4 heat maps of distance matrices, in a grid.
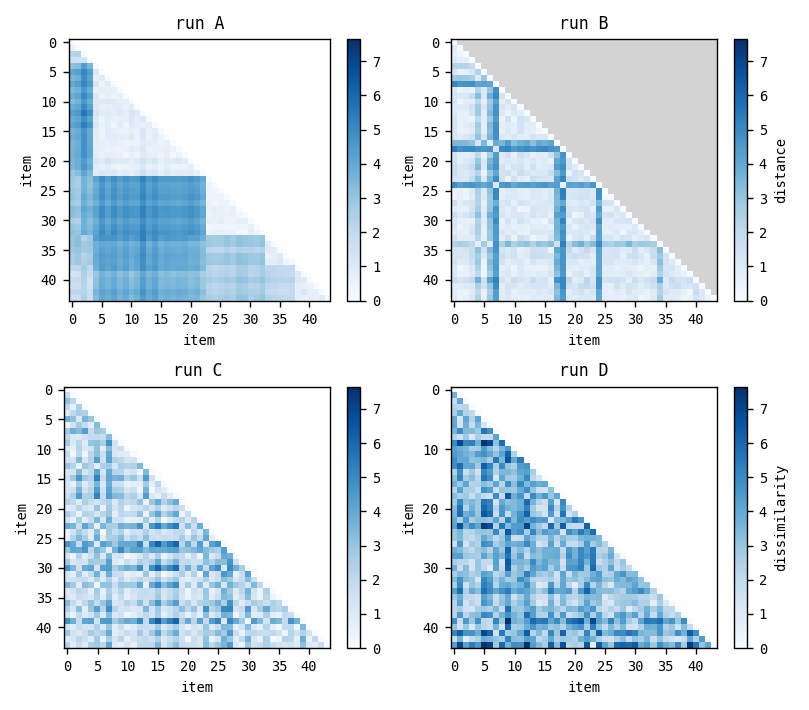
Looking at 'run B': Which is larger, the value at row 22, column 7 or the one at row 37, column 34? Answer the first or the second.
the first
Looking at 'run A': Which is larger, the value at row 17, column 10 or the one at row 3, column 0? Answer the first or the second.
the second
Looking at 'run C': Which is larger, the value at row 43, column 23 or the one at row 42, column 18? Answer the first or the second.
the first
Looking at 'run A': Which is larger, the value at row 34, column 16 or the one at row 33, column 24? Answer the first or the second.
the first
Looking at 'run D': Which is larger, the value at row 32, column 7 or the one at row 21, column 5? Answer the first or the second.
the second
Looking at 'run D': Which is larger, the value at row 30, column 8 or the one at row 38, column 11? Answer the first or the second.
the second
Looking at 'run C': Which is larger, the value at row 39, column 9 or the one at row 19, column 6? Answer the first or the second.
the first
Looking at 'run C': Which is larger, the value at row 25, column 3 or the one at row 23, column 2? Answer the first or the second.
the first
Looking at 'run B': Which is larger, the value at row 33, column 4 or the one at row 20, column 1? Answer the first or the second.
the first
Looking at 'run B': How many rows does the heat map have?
44
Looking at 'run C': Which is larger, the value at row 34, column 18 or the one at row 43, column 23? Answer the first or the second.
the second
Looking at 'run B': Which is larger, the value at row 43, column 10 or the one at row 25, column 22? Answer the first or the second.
the second
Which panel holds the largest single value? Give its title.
run D
